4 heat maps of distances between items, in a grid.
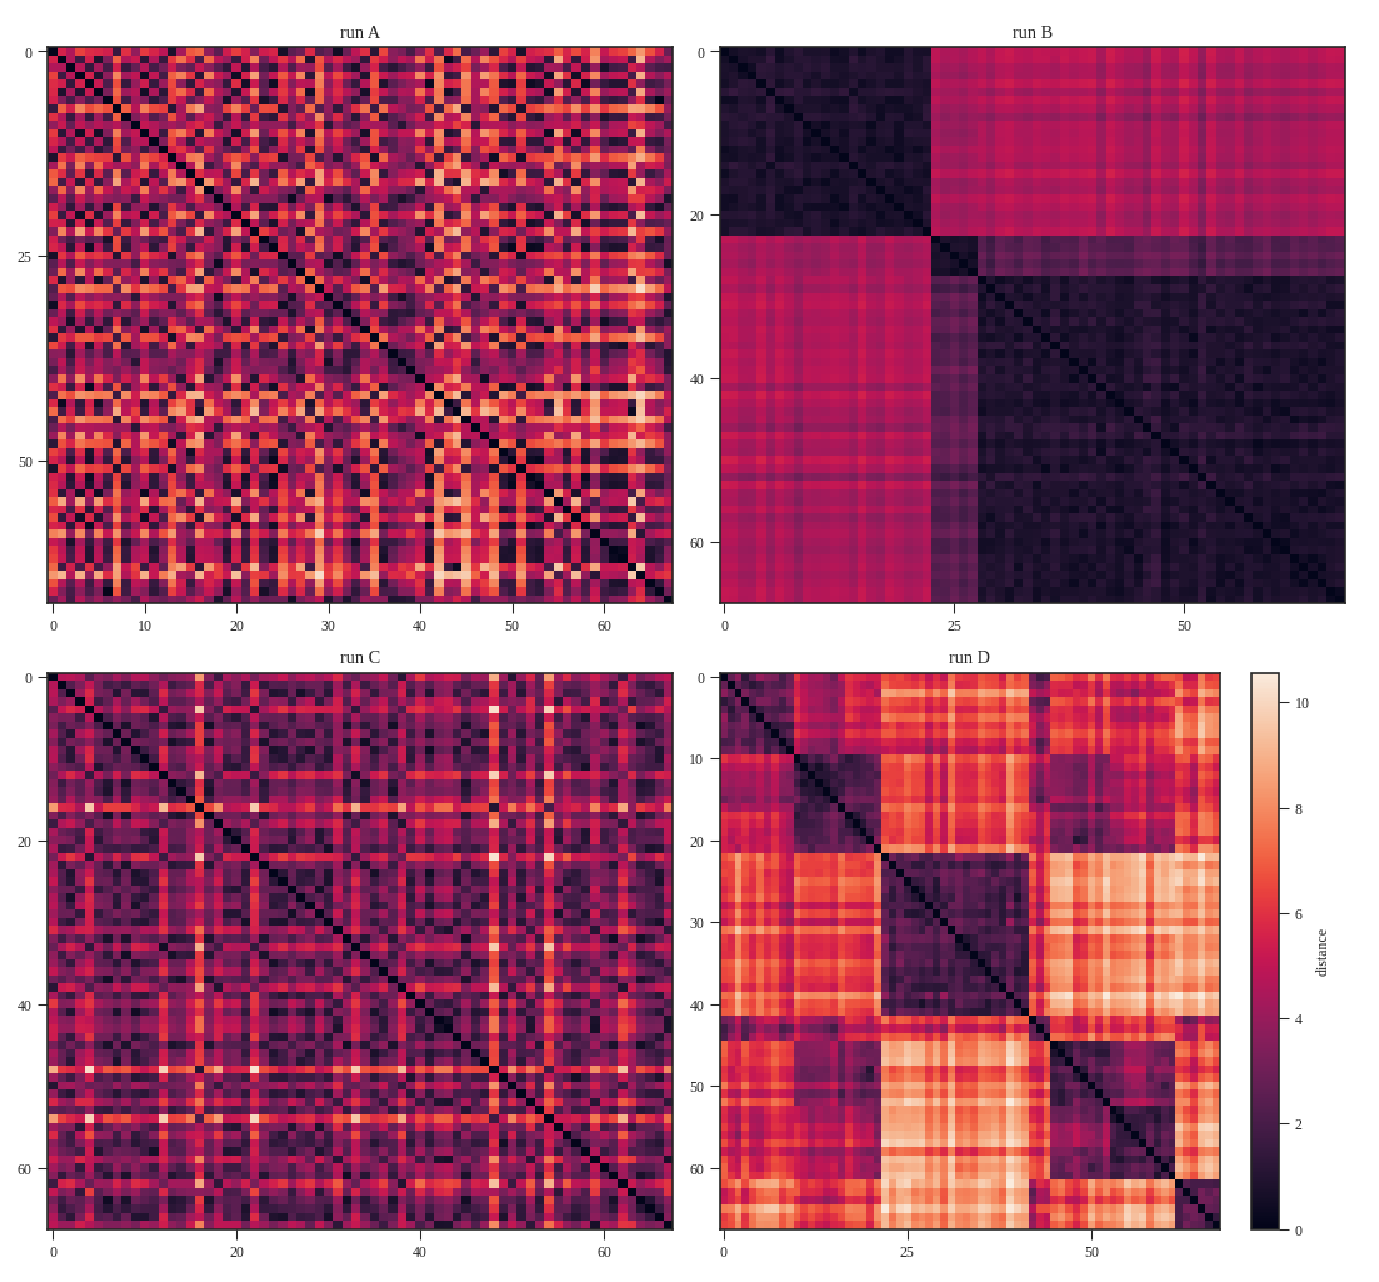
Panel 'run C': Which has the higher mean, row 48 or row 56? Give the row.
48
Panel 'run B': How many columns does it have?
68
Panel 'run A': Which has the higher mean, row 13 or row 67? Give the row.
13
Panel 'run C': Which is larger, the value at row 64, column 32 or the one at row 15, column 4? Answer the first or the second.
the second
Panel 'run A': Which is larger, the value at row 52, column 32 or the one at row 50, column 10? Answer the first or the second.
the second
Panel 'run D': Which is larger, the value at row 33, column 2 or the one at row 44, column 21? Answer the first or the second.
the first
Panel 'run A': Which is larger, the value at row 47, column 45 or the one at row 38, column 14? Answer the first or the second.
the first
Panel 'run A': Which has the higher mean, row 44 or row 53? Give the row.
44
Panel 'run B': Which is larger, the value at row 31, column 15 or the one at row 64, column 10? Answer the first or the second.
the first
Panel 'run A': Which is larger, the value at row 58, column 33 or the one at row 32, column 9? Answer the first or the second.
the second
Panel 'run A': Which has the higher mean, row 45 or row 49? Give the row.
45
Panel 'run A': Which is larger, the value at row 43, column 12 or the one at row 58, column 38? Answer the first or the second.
the second
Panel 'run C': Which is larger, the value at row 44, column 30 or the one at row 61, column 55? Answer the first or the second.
the second
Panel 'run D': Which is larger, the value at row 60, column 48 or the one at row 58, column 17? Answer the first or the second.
the second
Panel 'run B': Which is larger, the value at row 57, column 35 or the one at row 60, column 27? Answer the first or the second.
the second
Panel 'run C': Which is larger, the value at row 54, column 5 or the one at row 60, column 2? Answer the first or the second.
the first
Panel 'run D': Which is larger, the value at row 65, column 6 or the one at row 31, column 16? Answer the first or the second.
the first
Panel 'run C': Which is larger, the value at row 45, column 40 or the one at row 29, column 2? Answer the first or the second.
the first
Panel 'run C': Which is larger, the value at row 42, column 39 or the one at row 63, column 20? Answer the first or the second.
the first
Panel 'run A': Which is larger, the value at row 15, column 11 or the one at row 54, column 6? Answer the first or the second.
the second
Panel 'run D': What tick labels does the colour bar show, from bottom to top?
0, 2, 4, 6, 8, 10
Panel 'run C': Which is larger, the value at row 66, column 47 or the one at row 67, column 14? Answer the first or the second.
the second
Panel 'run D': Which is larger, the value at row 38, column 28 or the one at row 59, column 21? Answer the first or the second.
the second
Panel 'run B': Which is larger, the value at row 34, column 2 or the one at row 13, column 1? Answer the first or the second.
the first
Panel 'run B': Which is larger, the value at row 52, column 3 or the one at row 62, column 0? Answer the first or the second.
the second
